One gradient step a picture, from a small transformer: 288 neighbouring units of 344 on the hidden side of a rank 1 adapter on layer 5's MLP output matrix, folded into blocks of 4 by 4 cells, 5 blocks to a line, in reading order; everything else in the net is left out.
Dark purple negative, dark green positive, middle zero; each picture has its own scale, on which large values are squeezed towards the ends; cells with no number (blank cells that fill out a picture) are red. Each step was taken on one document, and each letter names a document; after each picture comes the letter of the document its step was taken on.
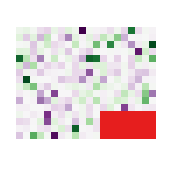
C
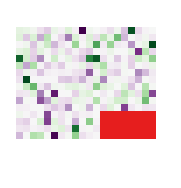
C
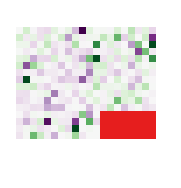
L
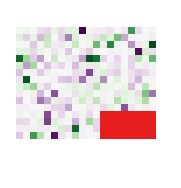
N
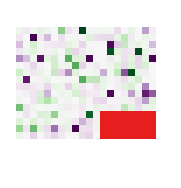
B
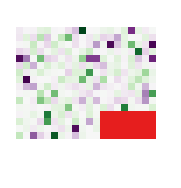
N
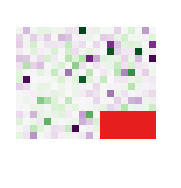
B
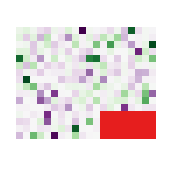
N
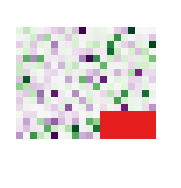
N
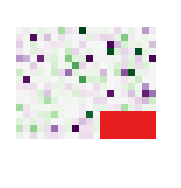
B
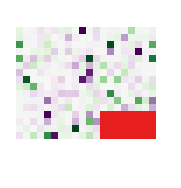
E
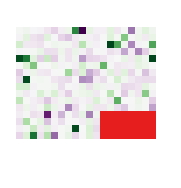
E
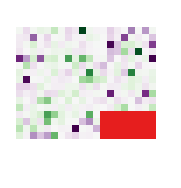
B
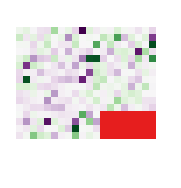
L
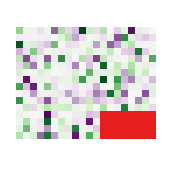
E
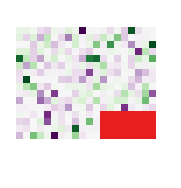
N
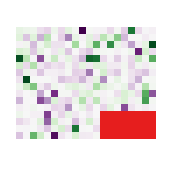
C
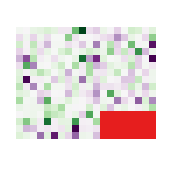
E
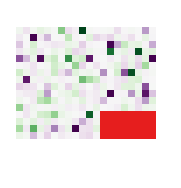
B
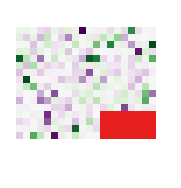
C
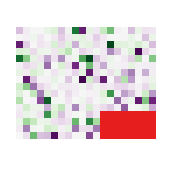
E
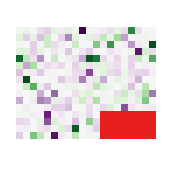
C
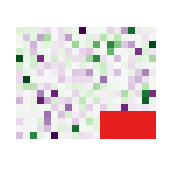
N
